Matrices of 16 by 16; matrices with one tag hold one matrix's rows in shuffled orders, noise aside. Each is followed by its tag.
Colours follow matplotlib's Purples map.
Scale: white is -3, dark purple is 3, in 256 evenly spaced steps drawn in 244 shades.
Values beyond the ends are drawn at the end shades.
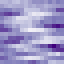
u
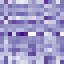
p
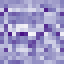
p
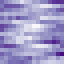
u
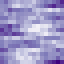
u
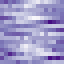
u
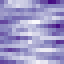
u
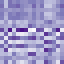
p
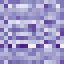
p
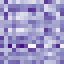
p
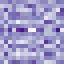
p
